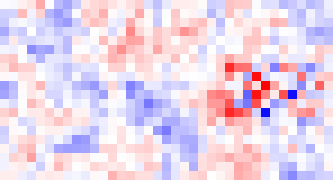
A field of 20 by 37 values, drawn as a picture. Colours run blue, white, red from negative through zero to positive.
Neither half mirrors the other. No single row or column stands out from its neighbours. An odd patch, rougher than its surroundings, sits in the middle right. A few values lie far out on both sides of the bulk. No overall slope runs across the table. The middle right is the roughest part.
